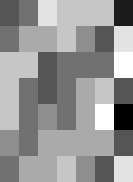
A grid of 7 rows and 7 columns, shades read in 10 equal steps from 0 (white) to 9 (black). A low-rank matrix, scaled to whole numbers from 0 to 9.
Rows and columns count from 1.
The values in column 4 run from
2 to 5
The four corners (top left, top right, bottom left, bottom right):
6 8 5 1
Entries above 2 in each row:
3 5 4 5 5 7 5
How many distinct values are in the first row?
5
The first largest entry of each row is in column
7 6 3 3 7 7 6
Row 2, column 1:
5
